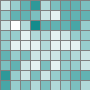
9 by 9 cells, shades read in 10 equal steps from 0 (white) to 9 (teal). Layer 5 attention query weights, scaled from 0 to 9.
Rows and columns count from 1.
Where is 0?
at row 3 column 2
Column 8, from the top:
6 6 7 4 1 3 4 6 5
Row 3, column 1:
2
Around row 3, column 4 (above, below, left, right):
5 3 3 6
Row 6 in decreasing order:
6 5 4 4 3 2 2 2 2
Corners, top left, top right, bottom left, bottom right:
2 5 7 3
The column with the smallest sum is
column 6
